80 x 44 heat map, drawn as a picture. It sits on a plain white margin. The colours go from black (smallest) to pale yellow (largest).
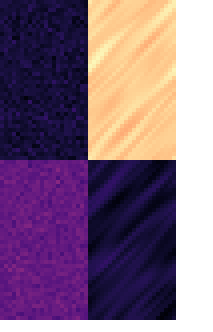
It is made of 2 by 2 panels. Panel 1,1: very low, fine-grained, faint in contrast. Panel 1,2: very high, slanting up to the right, faint in contrast. Panel 2,1: low, fine-grained, faint in contrast. Panel 2,2: very low, slanting up to the right, faint in contrast.
